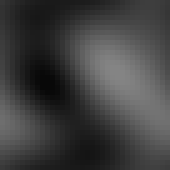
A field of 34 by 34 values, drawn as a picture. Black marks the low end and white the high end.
The ninth with the highest average is the middle right. The field is smooth, with broad soft blobs. There are no regular stripes.
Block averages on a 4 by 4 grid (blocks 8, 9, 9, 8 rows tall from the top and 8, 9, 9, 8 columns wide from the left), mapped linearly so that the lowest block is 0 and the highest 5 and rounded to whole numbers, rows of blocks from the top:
0022 | 0154 | 2035 | 2003
